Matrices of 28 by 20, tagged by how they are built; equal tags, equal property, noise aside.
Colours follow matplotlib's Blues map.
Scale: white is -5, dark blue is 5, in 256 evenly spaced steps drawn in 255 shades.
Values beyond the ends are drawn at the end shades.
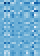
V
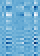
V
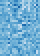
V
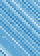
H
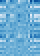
V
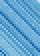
H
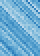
H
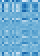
V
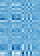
V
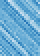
H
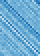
H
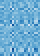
V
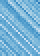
H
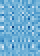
V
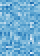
V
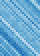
H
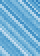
H
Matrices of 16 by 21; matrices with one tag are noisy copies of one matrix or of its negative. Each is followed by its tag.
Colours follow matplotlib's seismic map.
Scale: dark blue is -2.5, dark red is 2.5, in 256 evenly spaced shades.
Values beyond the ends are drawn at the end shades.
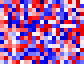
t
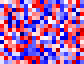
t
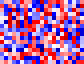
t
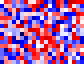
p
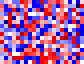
t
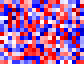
t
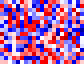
t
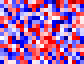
p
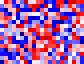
p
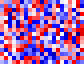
t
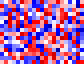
t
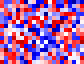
p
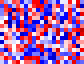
t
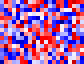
p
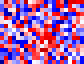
p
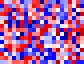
t
